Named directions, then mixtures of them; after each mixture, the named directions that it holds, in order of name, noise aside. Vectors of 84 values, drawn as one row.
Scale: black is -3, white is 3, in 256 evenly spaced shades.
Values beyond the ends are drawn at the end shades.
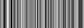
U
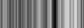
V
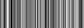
U, V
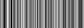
U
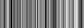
U, V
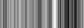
V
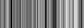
U, V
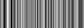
U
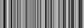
U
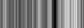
V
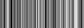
U, V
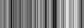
U, V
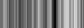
V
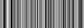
U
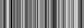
U, V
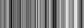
U, V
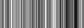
U, V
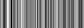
U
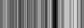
V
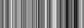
U, V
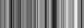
U, V
